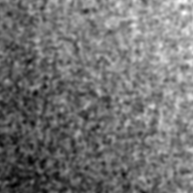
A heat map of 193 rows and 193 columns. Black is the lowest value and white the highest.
Slope: up to the top right. Lone odd cells: none. Ninth with the lowest average: bottom left. Grain: blotchy. Ninth with the highest average: top right. Mirror symmetry: none. Histogram: bell-shaped. Odd rows or columns: none.
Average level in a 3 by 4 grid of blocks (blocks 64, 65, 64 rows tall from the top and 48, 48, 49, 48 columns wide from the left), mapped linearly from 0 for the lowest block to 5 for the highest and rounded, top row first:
2345 / 1234 / 0123
